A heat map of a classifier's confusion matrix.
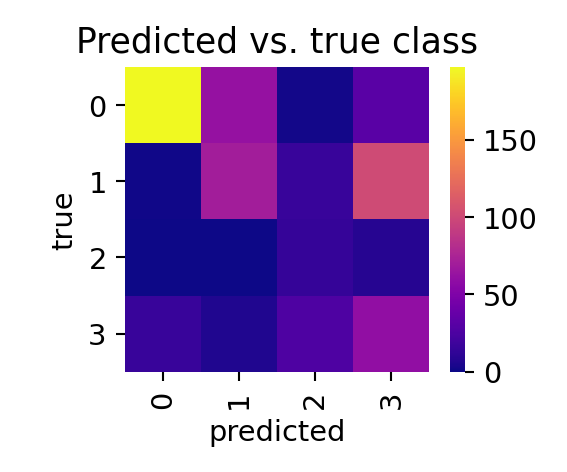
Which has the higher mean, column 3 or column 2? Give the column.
3
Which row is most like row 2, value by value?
3
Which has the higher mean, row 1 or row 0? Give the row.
0
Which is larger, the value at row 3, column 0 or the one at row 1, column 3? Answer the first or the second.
the second
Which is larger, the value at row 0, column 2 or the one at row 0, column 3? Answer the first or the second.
the second
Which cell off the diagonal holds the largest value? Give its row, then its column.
1, 3
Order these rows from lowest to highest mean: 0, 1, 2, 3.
2, 3, 1, 0
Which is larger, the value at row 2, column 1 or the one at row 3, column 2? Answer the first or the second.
the second
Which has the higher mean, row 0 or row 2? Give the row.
0
